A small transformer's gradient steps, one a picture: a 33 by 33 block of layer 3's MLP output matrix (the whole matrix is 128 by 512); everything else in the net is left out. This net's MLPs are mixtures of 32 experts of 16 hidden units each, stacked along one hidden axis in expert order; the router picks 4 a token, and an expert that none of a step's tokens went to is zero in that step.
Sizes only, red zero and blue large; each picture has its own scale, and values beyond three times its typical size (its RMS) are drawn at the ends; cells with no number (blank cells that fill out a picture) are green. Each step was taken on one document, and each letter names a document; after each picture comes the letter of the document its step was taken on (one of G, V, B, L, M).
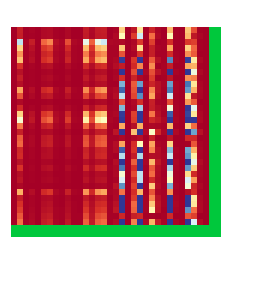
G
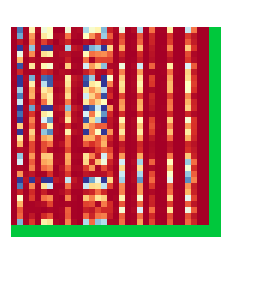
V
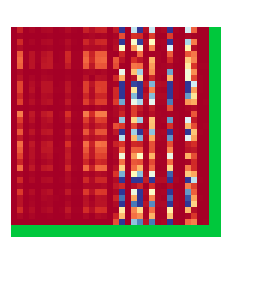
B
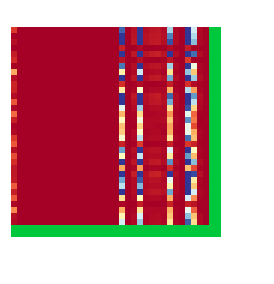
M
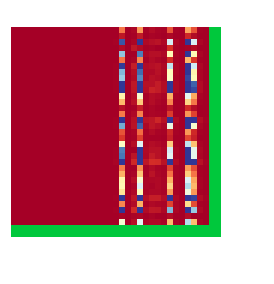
M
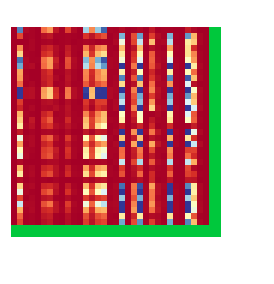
G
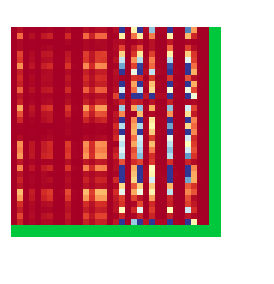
B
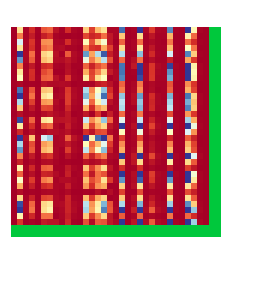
G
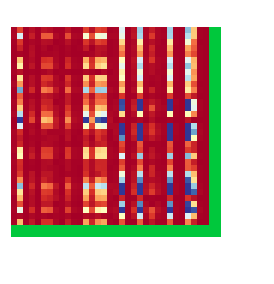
G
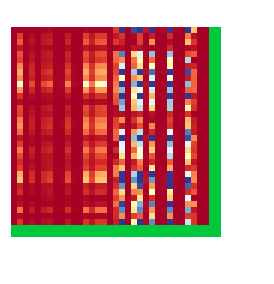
B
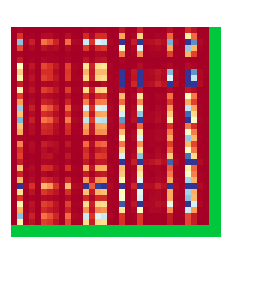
M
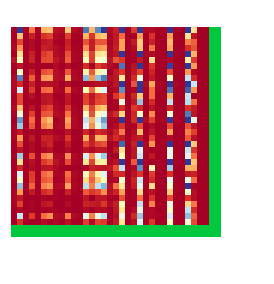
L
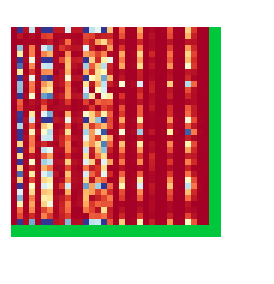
V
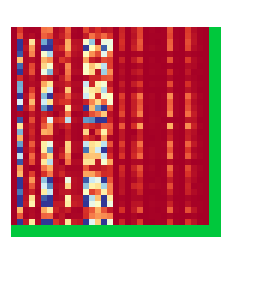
V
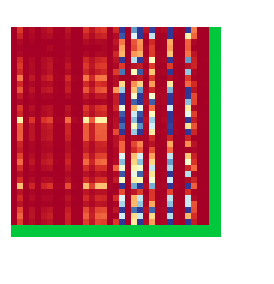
B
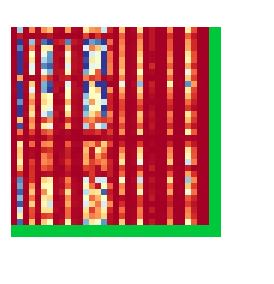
V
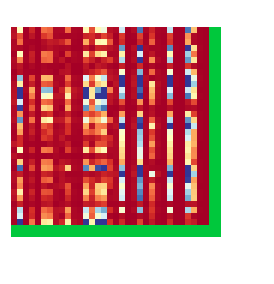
L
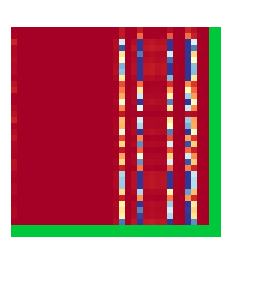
M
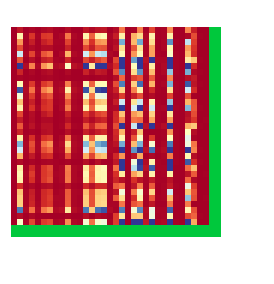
B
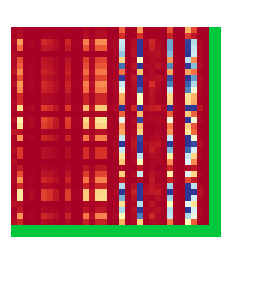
M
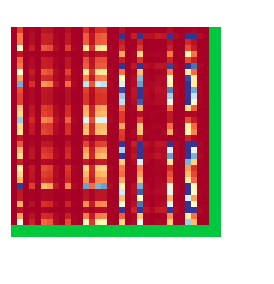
M
